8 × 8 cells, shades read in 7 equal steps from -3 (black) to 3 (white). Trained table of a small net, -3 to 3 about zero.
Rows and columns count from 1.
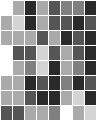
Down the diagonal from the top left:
3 2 1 2 -2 0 2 2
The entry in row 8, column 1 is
-1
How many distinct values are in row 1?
5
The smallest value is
-2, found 15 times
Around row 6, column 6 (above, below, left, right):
1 1 -2 -2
